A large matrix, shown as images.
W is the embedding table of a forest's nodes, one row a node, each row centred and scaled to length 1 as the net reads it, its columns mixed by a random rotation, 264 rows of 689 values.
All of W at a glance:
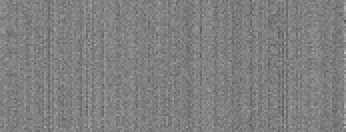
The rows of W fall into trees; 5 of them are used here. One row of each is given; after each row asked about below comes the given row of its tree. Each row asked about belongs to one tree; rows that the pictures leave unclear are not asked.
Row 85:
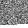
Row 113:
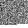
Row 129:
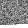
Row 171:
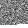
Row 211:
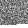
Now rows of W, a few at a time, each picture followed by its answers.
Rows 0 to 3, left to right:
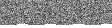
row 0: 211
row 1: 211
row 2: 129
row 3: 171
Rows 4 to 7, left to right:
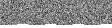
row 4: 171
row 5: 171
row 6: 211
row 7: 85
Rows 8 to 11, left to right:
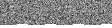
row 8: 211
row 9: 85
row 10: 211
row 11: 171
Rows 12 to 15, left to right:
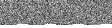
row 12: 211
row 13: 211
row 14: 171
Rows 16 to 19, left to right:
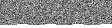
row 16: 85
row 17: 171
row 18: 113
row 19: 85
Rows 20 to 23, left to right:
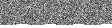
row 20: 129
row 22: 211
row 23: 171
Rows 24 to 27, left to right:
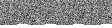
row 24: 211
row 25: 85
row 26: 211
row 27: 211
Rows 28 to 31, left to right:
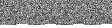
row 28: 113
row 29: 171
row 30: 171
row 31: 171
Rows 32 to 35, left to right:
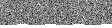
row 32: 171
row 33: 129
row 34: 113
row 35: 211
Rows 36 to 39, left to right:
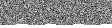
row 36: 85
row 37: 171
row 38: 211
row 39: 113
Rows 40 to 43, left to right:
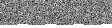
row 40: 113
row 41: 211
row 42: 171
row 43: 211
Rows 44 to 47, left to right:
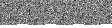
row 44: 113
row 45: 113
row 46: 211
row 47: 129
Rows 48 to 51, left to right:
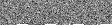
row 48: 85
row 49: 211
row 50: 129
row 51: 129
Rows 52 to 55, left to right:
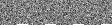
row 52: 113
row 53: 171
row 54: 171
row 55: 211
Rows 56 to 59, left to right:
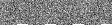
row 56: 171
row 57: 113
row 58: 211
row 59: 171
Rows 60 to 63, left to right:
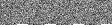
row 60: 113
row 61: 171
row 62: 171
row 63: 171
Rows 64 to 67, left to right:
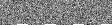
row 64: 171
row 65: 85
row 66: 211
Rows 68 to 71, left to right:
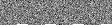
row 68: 85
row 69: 129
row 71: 85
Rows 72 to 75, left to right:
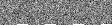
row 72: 85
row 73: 85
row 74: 171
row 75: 85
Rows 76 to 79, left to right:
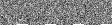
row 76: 85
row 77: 113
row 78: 211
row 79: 113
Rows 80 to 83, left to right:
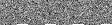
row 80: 171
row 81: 211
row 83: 171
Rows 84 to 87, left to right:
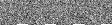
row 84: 211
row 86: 211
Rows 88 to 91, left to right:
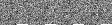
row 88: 113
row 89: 113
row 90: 171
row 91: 171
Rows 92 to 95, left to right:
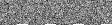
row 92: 211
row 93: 211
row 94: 171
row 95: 129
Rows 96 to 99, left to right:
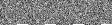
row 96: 85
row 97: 85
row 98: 129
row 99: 171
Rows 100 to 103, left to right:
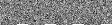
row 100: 211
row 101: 85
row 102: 85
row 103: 129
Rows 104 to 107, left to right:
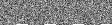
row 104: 85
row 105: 113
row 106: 85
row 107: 85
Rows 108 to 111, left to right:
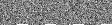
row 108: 113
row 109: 171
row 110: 129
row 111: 171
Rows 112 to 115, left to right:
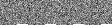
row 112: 85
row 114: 171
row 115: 171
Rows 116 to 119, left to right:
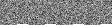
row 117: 211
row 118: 129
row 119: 129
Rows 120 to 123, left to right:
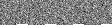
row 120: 113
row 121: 113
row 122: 85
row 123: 211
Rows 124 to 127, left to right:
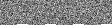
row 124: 129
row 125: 211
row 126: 211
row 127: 129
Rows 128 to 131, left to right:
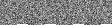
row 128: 85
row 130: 113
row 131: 129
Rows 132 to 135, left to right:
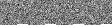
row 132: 211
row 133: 171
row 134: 171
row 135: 85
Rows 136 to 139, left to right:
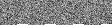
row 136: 211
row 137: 129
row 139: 211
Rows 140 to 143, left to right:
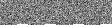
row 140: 171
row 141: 85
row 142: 129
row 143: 113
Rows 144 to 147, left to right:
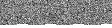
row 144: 85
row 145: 211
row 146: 85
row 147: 171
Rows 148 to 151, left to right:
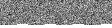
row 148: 171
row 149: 85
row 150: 85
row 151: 171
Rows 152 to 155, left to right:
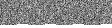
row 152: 113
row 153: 85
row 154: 85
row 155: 113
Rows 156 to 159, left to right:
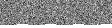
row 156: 113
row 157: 171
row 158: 211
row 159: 129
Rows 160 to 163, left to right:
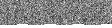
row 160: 211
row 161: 129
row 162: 85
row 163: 113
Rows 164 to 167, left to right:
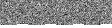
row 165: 129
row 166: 171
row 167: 113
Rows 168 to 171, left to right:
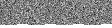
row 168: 113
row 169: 85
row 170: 85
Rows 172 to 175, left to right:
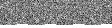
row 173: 85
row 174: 211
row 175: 85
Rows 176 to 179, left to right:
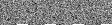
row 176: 113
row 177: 211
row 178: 85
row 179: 211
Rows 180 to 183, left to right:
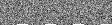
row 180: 211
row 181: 171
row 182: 211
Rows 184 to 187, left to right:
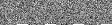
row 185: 85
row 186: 171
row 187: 171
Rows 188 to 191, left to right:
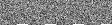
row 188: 211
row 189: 85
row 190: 211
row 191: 85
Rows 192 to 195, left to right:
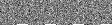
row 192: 211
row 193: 113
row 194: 113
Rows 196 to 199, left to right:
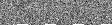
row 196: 129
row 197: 85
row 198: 211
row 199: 85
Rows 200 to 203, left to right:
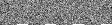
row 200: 211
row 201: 171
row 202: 85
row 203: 85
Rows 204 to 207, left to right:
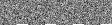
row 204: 85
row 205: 211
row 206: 85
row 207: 113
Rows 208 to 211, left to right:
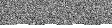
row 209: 211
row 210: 85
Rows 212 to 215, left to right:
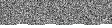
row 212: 113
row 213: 85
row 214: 85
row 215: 85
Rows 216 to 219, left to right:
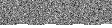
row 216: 129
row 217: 113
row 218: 211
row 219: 171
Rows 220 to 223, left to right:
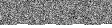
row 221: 85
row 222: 85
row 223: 85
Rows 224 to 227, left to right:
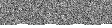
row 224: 171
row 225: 113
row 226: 85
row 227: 85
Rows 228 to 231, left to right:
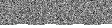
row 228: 85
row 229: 113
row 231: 129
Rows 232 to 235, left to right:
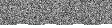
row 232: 211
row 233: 171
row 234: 171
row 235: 85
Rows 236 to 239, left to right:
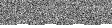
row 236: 113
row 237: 211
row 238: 211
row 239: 211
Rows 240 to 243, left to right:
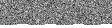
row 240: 171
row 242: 211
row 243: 85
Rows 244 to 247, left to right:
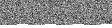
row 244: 211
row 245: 129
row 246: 85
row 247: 171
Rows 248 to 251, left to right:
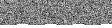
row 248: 211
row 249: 211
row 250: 85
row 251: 211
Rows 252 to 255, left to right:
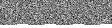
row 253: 85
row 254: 85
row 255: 85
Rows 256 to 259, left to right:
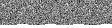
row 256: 113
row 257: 171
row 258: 129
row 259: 171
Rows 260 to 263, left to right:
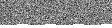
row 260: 113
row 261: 85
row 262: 211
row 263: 171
